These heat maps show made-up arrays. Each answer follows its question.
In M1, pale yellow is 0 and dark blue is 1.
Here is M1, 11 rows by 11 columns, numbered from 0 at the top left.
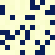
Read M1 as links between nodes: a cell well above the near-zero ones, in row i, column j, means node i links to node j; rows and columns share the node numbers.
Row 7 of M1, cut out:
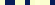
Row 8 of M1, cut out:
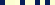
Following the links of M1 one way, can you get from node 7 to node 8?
yes
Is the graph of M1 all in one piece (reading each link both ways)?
yes
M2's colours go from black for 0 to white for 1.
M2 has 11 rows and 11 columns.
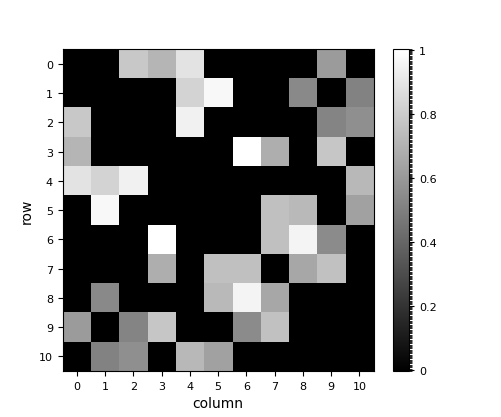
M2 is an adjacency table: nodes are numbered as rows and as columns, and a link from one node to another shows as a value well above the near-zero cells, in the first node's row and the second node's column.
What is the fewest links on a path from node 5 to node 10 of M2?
1
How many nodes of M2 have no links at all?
0
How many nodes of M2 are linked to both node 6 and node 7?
3
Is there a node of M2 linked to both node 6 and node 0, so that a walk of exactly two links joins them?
yes
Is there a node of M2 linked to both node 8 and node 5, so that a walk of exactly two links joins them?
yes
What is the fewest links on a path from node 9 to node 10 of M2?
2
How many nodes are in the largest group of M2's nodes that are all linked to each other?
4
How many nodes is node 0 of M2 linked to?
4
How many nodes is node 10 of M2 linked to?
4
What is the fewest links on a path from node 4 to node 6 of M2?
3
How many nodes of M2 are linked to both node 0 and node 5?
0
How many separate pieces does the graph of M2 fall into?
1
